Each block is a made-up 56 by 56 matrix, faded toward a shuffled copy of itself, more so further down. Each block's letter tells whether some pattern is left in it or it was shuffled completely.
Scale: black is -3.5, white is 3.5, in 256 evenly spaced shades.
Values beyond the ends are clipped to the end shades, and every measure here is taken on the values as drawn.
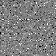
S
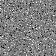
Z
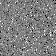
Z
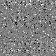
S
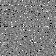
S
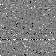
S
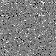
S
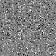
S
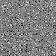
S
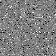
S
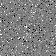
Z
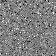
Z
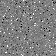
Z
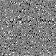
S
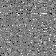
S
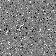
Z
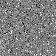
Z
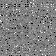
S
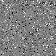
S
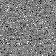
S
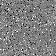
Z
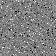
Z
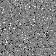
Z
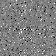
S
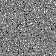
Z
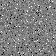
Z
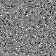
S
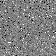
Z
